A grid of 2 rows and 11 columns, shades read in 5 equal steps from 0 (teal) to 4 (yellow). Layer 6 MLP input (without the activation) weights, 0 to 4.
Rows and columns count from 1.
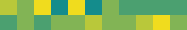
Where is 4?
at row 1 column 3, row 1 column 5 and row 2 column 10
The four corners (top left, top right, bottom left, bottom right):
3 1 1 2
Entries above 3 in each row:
2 1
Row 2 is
1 2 1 2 2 3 2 2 3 4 2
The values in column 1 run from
1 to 3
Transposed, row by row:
3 1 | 2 2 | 4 1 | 0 2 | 4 2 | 0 3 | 2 2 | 1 2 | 1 3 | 1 4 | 1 2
